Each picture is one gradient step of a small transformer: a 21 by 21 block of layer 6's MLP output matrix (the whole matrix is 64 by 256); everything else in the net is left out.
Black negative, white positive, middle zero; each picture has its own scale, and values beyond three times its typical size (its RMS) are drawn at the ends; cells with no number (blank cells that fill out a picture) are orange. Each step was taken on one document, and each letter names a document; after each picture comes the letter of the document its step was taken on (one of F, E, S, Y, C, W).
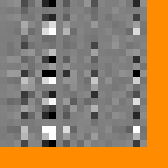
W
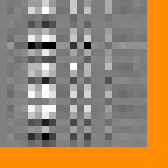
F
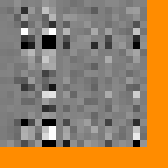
W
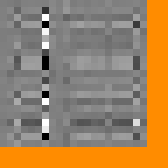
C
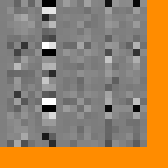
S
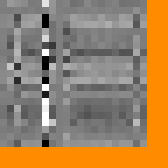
C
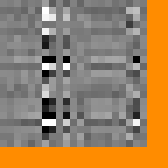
C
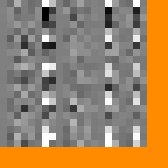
S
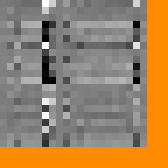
C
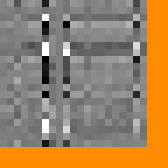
C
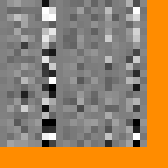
S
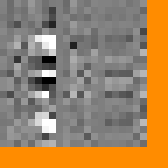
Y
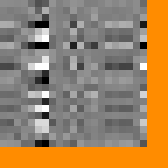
Y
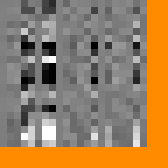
W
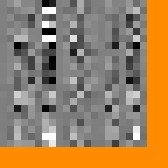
S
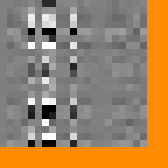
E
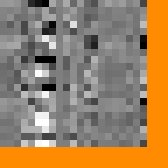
Y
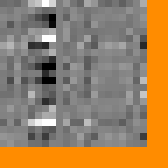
Y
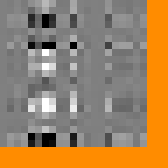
F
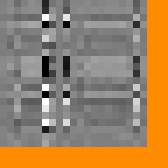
C
